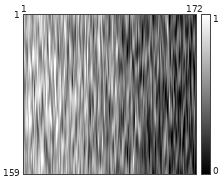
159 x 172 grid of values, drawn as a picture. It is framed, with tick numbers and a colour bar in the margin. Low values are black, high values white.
Grain: streaks running down. Slope: up to the left. Ninth with the highest average: middle left. Ninth with the lowest average: bottom right. Average level on the scale: 50%.
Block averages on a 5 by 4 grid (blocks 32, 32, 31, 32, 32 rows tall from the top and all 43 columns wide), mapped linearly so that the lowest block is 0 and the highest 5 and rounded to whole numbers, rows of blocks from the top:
5 3 2 1 | 5 4 2 1 | 5 4 2 0 | 5 3 2 0 | 4 3 2 0
